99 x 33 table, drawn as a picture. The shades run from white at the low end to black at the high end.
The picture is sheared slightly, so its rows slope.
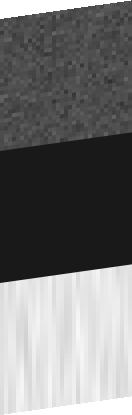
It is made of 3 by 1 panels. Panel 1,1: high, fine-grained, faint in contrast. Panel 2,1: very high, flat. Panel 3,1: very low, streaked downward, faint in contrast.
